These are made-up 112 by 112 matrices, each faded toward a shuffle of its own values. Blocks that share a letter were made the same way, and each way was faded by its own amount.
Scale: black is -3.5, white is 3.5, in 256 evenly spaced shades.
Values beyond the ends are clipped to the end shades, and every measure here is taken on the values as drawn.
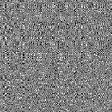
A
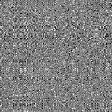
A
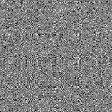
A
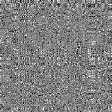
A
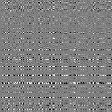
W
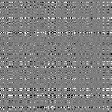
W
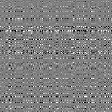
W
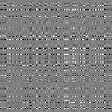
W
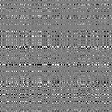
W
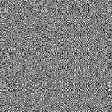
A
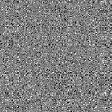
A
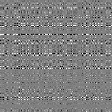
W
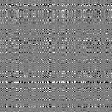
W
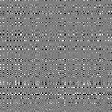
W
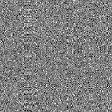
A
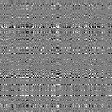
W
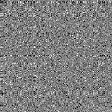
A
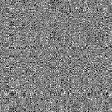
A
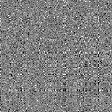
A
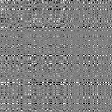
W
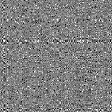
A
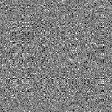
A
